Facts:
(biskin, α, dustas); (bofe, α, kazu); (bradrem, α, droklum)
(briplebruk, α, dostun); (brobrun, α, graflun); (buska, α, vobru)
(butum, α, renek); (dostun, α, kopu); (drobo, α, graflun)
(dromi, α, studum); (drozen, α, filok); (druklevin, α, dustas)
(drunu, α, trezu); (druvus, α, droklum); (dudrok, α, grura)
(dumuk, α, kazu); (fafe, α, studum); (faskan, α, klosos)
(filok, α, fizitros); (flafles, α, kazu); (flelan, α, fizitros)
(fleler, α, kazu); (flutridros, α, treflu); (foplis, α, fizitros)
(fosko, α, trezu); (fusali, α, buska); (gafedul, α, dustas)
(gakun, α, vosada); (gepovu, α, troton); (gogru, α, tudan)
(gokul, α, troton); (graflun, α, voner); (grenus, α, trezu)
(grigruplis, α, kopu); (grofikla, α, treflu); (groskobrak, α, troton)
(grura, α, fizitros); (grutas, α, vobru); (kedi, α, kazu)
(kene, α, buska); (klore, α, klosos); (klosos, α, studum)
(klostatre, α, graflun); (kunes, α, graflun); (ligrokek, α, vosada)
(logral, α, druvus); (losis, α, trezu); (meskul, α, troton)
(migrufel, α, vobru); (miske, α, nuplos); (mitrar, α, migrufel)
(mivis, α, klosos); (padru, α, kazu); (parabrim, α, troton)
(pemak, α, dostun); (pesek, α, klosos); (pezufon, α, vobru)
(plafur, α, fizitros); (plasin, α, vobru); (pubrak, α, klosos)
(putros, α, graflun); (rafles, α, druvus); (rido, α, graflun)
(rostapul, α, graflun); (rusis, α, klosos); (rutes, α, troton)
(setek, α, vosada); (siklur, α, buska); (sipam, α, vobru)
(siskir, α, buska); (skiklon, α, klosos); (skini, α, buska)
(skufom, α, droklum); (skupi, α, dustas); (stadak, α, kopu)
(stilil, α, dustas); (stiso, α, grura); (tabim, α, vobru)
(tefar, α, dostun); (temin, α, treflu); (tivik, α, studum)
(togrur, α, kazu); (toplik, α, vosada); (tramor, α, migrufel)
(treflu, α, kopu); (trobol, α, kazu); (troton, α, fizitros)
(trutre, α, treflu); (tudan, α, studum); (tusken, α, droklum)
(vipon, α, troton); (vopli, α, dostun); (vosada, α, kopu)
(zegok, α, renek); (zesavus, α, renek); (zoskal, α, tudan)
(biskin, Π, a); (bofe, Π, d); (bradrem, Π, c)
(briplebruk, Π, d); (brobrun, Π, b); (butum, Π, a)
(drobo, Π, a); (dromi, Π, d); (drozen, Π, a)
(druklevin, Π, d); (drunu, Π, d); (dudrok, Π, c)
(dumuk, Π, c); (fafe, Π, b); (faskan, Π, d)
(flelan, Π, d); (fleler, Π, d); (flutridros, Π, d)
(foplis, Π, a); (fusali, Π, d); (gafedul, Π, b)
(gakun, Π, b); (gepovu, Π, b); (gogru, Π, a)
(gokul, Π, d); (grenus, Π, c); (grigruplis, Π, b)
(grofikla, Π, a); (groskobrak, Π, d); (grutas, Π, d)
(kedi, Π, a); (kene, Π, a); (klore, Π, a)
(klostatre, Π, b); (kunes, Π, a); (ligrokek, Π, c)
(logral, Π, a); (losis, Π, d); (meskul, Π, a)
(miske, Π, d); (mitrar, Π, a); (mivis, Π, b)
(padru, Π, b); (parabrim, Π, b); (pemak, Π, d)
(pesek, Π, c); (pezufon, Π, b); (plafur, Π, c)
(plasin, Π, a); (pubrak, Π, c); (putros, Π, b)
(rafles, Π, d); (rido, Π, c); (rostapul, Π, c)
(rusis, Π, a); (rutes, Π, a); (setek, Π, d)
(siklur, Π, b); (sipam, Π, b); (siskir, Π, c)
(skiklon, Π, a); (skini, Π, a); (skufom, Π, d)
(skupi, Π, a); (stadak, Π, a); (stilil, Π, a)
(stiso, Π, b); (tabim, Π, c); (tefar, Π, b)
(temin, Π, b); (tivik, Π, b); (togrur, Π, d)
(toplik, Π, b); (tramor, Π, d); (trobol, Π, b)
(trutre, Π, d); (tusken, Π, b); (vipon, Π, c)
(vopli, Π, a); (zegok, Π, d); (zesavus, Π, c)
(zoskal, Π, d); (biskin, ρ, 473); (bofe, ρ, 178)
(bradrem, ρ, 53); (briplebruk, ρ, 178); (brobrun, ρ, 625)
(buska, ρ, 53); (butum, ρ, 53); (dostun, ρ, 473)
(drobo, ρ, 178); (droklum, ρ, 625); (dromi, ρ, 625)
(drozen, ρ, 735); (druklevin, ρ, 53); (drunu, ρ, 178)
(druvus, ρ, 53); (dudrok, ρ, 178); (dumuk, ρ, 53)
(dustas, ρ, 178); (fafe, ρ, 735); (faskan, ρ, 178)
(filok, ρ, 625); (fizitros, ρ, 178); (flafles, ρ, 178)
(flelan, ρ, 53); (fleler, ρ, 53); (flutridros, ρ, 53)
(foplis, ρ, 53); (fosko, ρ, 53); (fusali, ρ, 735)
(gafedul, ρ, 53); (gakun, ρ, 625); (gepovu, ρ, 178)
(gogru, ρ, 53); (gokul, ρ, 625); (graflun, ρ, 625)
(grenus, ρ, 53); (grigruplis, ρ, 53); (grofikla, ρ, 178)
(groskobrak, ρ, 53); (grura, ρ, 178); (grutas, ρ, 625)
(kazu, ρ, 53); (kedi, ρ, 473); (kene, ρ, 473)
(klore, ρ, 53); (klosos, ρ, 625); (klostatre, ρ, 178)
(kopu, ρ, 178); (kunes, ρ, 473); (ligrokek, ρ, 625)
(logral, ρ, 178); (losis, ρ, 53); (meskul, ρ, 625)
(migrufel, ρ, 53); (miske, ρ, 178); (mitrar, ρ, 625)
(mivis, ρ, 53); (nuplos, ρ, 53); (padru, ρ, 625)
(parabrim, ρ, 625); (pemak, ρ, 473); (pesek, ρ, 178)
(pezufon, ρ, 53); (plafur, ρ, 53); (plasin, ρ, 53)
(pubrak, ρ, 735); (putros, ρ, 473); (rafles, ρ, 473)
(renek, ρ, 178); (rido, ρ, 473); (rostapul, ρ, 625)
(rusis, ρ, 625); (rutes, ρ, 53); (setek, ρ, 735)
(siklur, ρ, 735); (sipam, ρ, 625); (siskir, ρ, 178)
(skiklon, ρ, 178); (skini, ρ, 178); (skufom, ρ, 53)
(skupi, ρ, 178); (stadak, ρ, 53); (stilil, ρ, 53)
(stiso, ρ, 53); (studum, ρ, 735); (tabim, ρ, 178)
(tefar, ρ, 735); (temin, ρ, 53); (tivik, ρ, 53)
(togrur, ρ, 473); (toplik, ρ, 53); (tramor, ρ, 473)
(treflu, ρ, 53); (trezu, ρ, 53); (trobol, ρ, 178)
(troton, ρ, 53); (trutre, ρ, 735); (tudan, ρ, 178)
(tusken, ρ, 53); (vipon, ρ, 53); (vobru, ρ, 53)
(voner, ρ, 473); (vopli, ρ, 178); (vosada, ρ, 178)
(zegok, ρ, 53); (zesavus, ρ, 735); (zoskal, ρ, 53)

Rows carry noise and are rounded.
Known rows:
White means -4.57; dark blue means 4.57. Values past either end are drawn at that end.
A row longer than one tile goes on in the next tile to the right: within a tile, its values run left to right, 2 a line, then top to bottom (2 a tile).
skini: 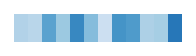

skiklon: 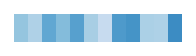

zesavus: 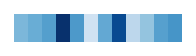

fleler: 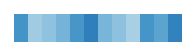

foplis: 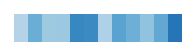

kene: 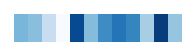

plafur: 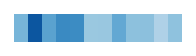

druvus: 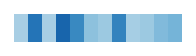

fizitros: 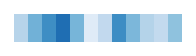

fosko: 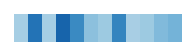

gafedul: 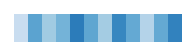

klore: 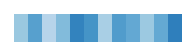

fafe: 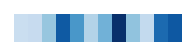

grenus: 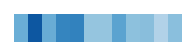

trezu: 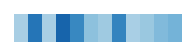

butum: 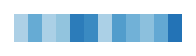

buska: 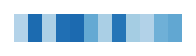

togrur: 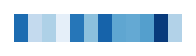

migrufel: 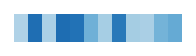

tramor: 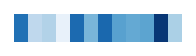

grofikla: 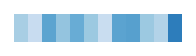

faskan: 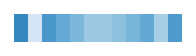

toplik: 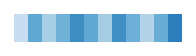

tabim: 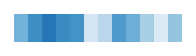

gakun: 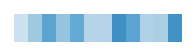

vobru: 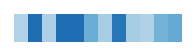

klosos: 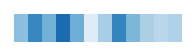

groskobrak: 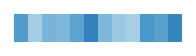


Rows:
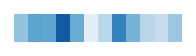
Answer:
tudan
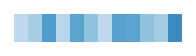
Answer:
meskul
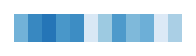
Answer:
rostapul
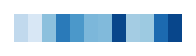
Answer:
drozen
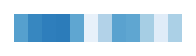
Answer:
pesek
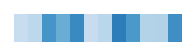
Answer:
klostatre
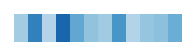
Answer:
treflu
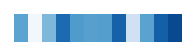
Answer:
fusali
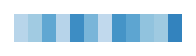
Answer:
mitrar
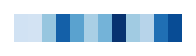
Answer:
tefar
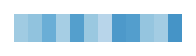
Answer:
rusis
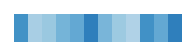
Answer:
flutridros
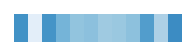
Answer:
briplebruk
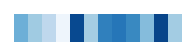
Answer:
kunes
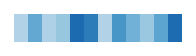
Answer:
plasin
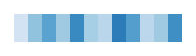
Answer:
sipam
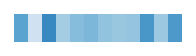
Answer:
gokul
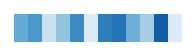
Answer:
dostun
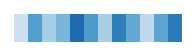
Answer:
pezufon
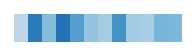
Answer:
troton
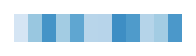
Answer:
parabrim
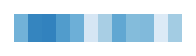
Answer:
ligrokek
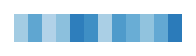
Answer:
gogru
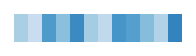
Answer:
drobo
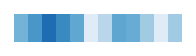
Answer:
dudrok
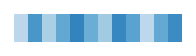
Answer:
mivis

